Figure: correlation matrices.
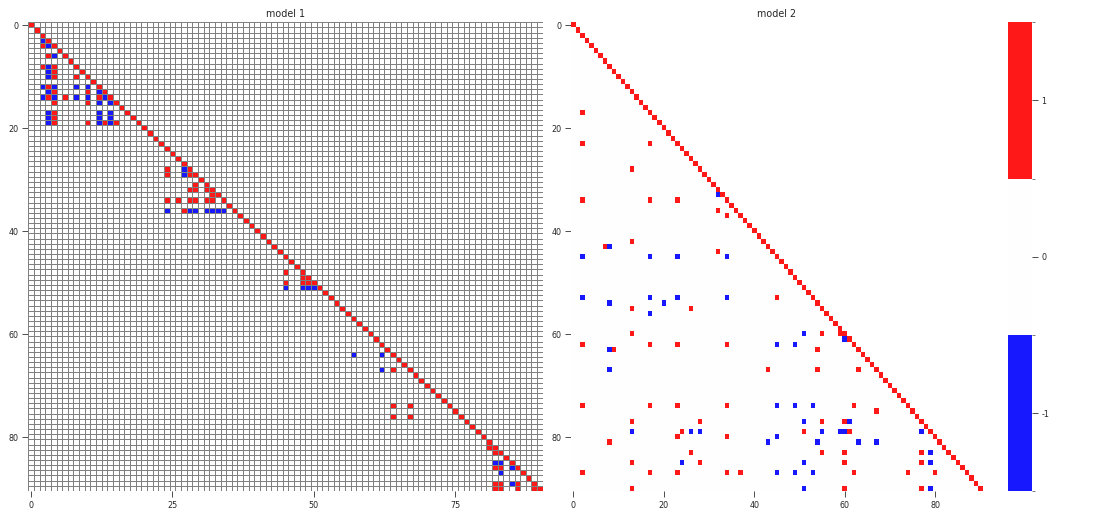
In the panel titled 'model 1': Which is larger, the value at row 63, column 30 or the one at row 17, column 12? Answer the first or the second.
the first
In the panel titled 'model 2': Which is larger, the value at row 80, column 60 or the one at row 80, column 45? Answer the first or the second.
the first
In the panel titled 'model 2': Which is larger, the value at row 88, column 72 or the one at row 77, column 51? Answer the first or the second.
the first
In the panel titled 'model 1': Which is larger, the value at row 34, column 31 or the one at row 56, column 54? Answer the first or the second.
the first
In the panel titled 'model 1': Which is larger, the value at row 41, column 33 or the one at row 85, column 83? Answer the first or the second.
the first
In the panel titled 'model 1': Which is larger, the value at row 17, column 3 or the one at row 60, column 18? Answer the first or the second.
the second
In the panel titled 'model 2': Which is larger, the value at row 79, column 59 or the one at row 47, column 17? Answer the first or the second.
the second
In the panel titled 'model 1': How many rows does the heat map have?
91
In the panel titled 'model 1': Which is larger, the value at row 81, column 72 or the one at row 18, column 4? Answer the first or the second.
the second
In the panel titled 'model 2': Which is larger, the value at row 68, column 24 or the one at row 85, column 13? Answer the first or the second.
the second
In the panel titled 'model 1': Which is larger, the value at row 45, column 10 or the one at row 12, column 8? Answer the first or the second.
the first
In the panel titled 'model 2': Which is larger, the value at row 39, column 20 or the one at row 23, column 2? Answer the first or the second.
the second
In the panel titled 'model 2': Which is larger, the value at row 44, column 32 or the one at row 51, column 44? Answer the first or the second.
the first
